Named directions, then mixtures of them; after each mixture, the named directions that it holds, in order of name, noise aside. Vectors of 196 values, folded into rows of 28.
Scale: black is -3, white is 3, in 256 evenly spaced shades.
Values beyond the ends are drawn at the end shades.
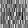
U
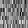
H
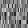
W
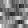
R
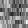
H, R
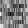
R, U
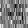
R, U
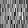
U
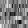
R, W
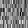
H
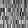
H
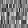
W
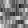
R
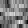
R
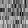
H, R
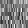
H, U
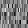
W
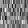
H, W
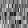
R, W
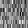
H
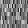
H, W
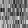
H, R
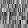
U, W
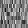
H, W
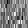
R, U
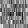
R, U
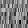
H, W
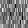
U, W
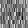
U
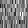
H, U
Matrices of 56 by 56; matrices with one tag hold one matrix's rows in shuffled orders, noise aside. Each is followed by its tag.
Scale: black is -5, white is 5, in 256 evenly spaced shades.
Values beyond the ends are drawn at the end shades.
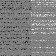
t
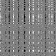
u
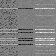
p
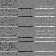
p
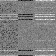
p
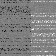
t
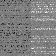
t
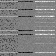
p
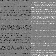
t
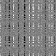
u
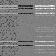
p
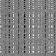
u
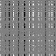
u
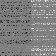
t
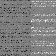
t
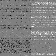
t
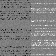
t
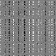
u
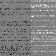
t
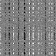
u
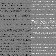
t
